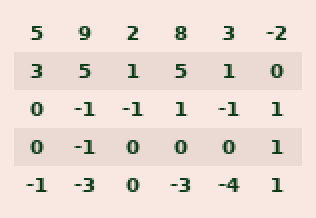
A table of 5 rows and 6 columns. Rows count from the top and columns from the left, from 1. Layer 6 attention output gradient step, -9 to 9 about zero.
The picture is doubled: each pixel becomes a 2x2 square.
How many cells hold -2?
1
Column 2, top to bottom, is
9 5 -1 -1 -3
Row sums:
25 15 -1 0 -10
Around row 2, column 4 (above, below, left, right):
8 1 1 1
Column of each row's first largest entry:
2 2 4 6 6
